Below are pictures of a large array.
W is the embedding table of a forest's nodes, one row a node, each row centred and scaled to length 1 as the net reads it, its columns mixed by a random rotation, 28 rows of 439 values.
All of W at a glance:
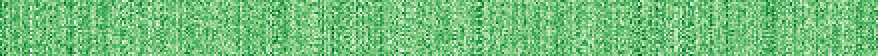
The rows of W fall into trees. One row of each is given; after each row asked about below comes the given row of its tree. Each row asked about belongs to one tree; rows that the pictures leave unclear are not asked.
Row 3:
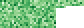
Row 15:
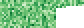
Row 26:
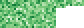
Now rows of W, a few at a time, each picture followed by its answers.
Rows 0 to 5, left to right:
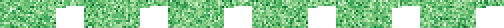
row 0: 3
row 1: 26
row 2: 26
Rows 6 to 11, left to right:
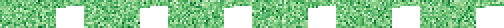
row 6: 26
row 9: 15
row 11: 3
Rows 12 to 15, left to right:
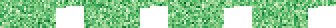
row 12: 3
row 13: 26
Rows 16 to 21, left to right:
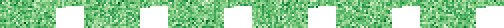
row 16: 3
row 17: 15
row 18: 3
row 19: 15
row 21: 3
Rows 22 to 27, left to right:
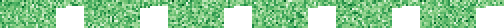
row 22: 26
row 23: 15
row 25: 3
